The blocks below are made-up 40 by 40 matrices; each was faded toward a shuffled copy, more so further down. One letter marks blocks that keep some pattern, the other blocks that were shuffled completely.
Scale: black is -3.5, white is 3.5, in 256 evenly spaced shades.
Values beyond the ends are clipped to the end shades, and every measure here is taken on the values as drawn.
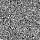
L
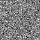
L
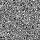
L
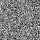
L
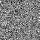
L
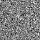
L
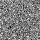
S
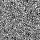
S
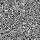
L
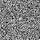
L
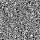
L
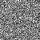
L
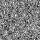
L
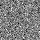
S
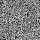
S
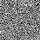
L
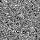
S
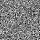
L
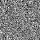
L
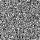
L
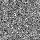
S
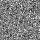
S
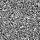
S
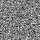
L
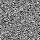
L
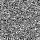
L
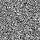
S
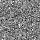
L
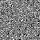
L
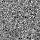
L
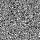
S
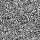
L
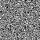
L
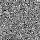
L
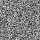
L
